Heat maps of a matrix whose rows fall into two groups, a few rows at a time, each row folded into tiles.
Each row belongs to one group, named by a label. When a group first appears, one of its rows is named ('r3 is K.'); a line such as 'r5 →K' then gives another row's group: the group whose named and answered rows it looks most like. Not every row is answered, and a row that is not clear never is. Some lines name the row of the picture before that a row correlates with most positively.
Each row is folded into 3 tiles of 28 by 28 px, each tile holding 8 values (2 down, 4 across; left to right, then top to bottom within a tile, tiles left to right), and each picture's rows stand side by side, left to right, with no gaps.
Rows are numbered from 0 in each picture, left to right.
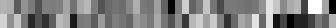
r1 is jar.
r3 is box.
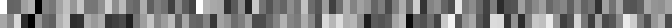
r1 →box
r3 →jar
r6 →jar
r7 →jar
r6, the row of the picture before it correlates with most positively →2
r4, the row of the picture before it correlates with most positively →0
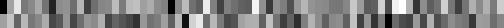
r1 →box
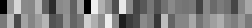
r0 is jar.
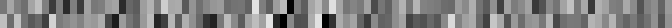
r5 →jar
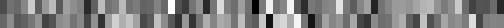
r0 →box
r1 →jar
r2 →jar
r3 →jar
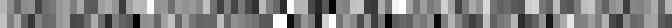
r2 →box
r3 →jar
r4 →box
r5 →box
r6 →box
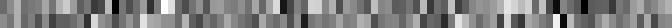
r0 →box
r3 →box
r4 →jar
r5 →jar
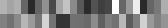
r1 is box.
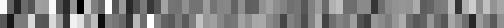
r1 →box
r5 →box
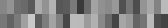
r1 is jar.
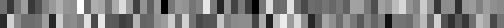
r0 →box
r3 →jar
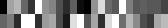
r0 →jar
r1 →jar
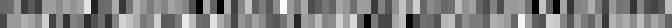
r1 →jar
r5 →jar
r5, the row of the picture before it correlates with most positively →0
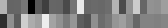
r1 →box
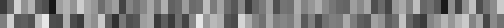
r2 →jar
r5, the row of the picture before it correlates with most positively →1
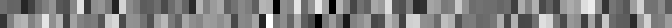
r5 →jar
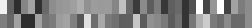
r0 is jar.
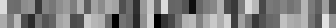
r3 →jar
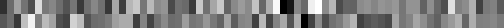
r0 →jar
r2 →box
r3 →box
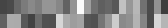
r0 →box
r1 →jar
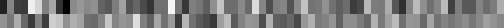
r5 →box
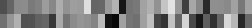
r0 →box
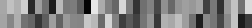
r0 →box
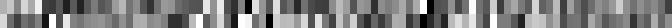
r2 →jar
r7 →box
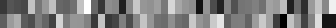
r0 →box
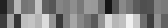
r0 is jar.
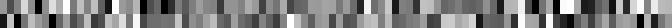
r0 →box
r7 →box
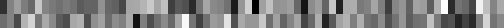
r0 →jar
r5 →box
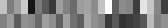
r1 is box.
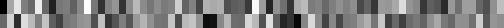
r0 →jar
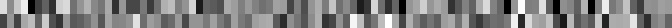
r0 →box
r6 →jar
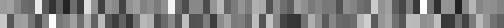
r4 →jar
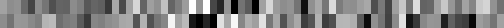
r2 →box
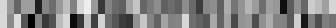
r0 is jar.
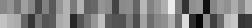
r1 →box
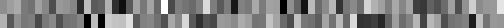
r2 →box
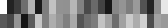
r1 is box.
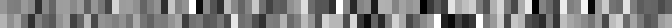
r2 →box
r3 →jar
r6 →box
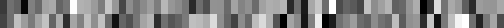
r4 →box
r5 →jar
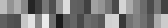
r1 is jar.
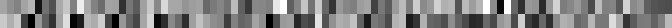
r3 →box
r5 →box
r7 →jar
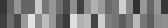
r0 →jar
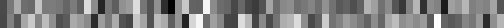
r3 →jar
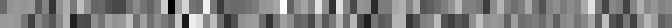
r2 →jar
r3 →box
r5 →box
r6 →box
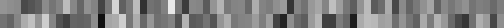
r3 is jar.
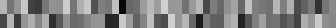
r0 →box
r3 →box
